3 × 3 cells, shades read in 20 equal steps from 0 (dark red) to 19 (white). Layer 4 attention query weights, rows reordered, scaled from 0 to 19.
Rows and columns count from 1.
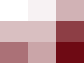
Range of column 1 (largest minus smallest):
11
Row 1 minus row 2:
5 4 9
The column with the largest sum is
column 2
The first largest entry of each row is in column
1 1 2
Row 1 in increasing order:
13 18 19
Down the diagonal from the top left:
19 14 0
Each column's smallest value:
8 12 0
